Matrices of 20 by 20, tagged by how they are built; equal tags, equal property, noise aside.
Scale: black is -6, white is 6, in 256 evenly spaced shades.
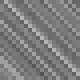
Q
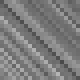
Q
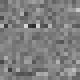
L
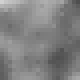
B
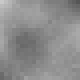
B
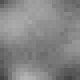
B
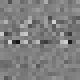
L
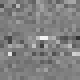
L
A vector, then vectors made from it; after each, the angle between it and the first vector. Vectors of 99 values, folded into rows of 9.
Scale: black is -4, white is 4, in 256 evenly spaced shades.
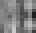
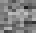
partly opposed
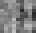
nearly parallel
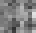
nearly opposite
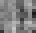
nearly parallel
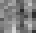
nearly parallel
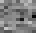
partly aligned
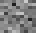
orthogonal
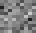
orthogonal
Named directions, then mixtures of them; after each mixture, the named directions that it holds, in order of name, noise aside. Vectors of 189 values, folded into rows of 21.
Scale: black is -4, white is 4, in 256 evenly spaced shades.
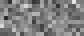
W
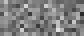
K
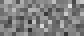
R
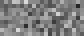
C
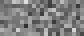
C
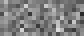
K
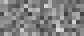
K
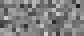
C, W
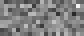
C, W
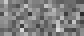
K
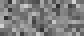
W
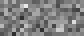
K, R, W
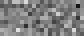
C
